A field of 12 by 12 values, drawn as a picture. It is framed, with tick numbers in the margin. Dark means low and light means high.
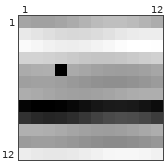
Ninth with the lowest average: middle left. Lone odd cells: 1, lower than its neighbours. Grain: streaks across. Ninth with the highest average: top right.
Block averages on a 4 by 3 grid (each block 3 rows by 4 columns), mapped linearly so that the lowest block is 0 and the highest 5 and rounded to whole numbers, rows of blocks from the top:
5 5 5
3 3 3
0 0 1
4 4 4
